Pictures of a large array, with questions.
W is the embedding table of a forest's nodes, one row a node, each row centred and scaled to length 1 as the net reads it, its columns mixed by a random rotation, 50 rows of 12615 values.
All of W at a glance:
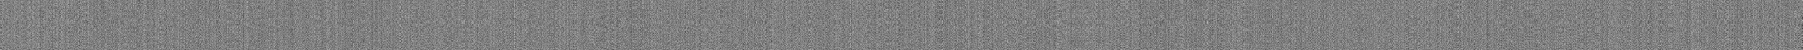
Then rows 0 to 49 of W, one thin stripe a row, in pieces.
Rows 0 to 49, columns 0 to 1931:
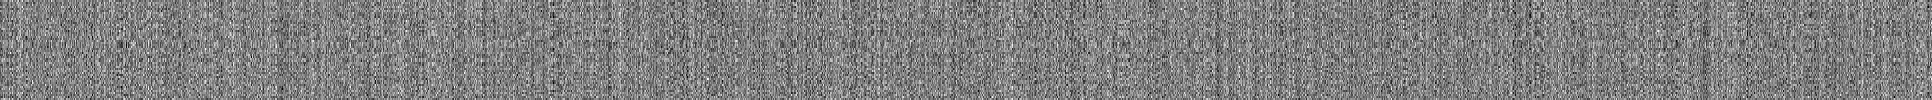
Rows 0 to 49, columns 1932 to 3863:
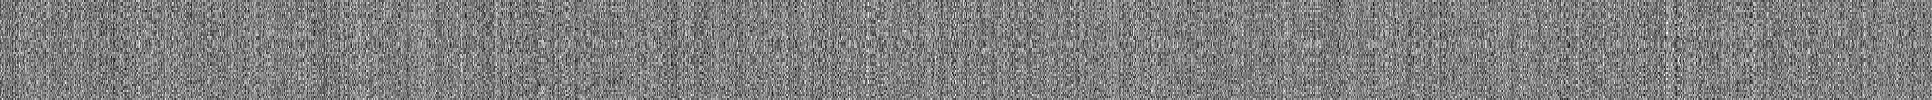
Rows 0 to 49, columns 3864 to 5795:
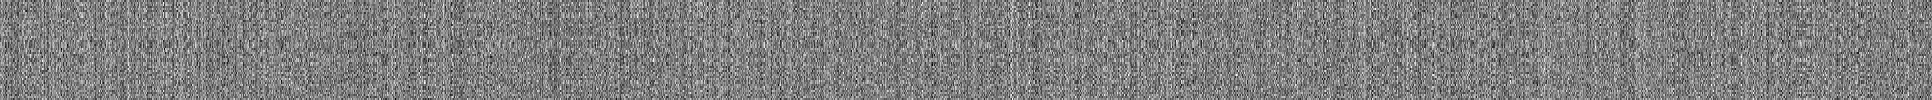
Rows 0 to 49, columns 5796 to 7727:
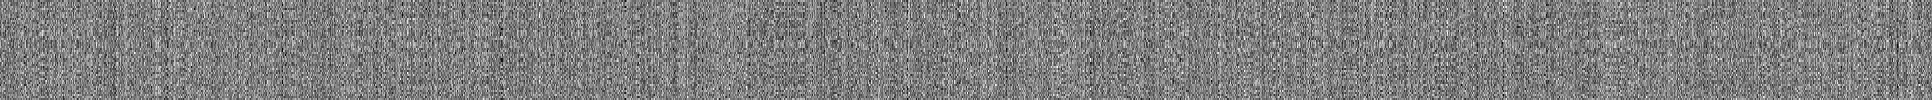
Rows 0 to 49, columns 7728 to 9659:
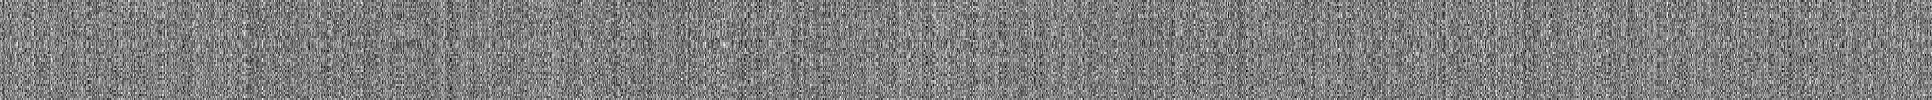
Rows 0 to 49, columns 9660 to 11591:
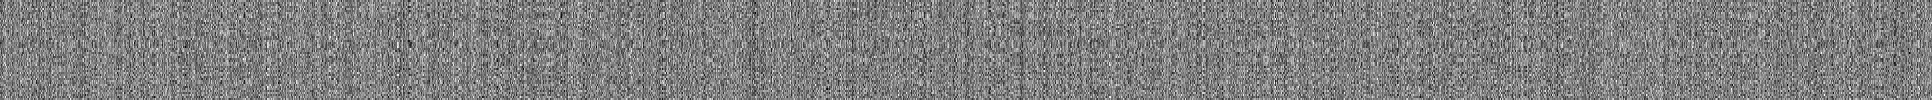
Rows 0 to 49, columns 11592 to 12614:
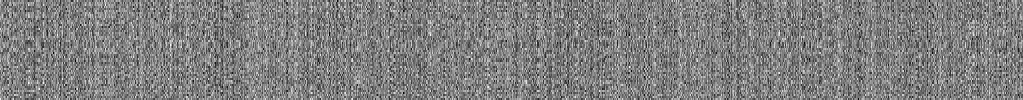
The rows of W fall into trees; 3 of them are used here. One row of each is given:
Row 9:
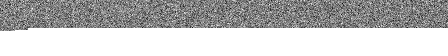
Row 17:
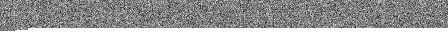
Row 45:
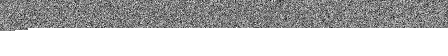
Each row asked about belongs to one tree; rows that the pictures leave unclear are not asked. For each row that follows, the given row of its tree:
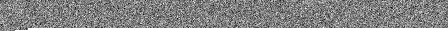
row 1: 45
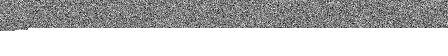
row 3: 9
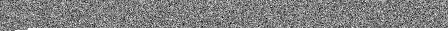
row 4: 17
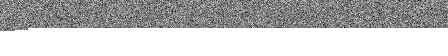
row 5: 9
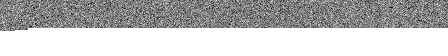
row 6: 45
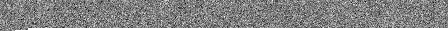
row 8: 45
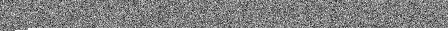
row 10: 17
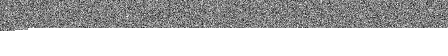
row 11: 17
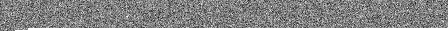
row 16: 17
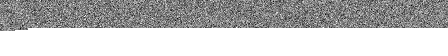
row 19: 45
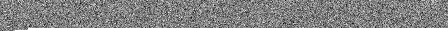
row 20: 9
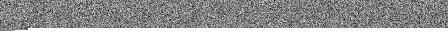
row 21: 9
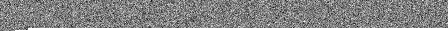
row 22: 9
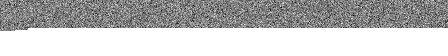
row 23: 9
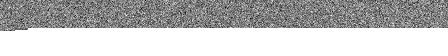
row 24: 45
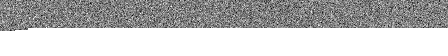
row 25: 45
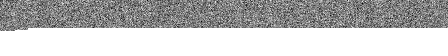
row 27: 17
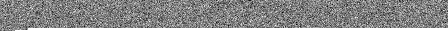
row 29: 9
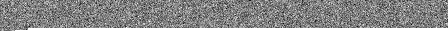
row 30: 9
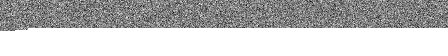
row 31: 17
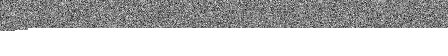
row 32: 17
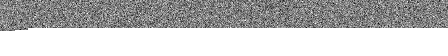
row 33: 45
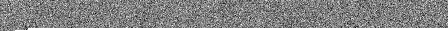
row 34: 9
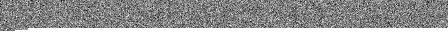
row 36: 17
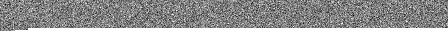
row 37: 9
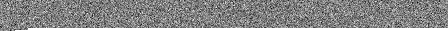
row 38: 45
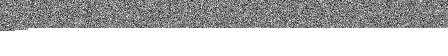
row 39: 17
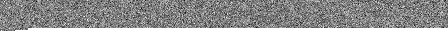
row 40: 45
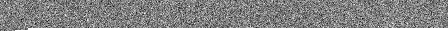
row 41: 45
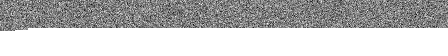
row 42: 17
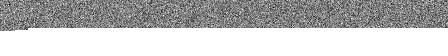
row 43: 9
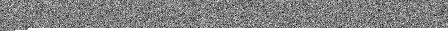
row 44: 9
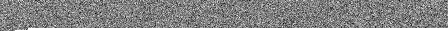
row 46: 9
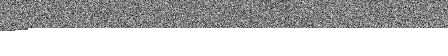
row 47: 45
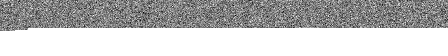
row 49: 9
